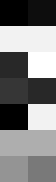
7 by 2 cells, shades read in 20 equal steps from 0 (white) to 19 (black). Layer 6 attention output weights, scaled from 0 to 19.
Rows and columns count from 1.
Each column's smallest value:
1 0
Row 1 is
19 18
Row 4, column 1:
15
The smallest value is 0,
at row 3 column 2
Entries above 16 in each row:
2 0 0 0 1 0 0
